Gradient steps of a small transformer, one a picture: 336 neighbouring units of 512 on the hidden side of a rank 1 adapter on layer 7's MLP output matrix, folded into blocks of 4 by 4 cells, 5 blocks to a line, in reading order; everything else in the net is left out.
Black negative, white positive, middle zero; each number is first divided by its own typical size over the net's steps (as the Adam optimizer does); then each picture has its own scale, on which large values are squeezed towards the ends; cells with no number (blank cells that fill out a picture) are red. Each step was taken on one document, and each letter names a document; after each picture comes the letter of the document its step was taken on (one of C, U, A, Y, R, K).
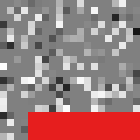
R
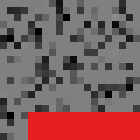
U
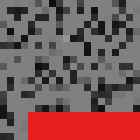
R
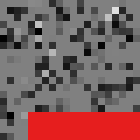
U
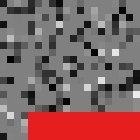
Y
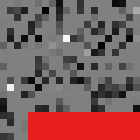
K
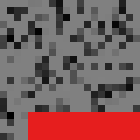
U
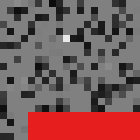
R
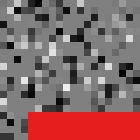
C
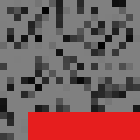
K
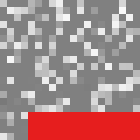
Y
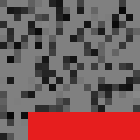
Y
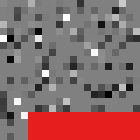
U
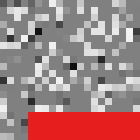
C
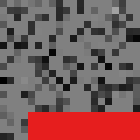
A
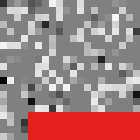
C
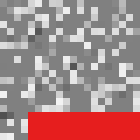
C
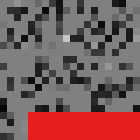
K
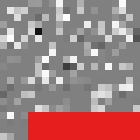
U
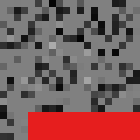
R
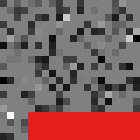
A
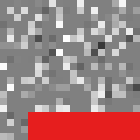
K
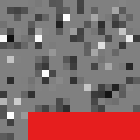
U
